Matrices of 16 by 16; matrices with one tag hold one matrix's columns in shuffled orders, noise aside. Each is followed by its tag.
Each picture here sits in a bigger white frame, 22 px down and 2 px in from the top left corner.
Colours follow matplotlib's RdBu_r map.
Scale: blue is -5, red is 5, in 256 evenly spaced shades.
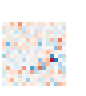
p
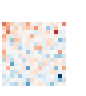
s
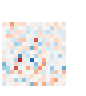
p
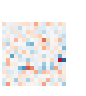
p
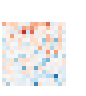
s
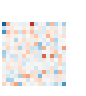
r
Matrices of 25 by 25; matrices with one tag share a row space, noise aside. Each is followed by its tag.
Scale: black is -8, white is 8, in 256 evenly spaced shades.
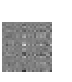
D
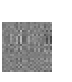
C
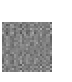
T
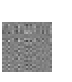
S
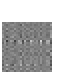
T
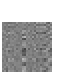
D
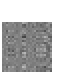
D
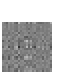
S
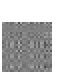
C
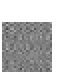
T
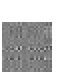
C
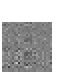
S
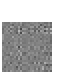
C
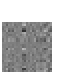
D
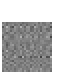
T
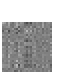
S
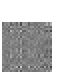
C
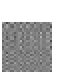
T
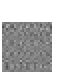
T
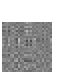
S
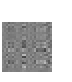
D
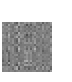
S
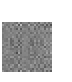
C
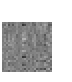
D
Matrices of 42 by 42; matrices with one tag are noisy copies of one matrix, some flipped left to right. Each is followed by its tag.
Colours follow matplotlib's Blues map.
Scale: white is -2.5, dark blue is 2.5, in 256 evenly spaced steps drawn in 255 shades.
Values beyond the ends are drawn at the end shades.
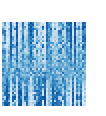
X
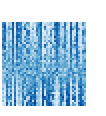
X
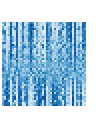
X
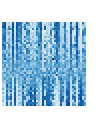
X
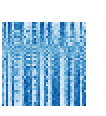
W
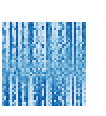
X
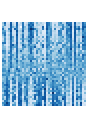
X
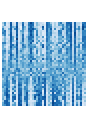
X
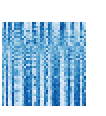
W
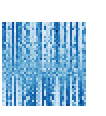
X
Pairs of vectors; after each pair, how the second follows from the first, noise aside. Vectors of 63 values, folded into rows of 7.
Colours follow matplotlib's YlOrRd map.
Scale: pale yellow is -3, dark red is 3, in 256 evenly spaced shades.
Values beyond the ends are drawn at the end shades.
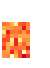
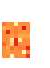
partly zeroed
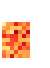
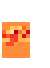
partly zeroed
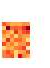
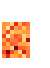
wrapped around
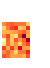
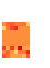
partly zeroed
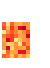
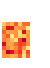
reversed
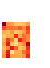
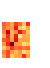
wrapped around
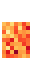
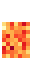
wrapped around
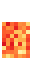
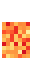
sign-scrambled
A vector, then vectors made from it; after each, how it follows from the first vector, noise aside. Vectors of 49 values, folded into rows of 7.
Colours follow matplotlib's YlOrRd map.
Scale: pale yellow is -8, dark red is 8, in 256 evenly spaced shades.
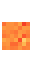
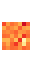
scaled up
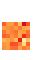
scaled up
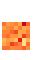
scaled up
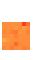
partly zeroed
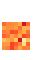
scaled up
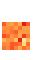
scaled up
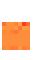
partly zeroed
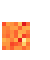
scaled up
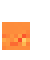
partly zeroed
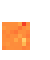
partly zeroed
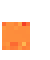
partly zeroed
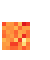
scaled up
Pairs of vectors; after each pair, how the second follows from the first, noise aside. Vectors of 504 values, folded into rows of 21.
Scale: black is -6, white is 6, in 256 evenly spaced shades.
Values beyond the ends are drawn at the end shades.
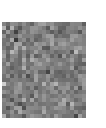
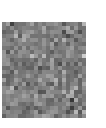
reversed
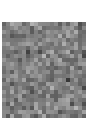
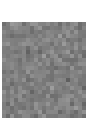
shrunk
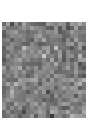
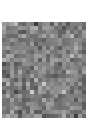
reversed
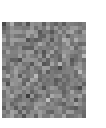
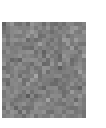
shrunk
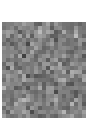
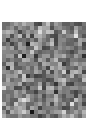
scaled up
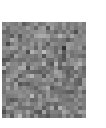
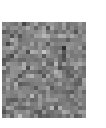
copied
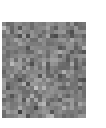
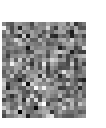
scaled up
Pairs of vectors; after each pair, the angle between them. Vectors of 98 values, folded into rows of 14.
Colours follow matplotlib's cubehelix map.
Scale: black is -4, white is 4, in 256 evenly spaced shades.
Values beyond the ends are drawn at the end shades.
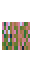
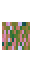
partly aligned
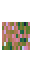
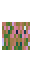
orthogonal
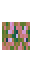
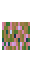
partly aligned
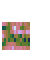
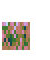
partly aligned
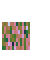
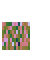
partly opposed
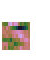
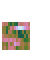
nearly opposite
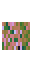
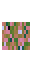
partly aligned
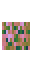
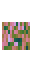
partly aligned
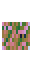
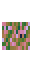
nearly parallel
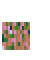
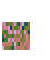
nearly parallel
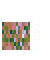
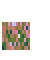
orthogonal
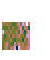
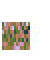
partly aligned
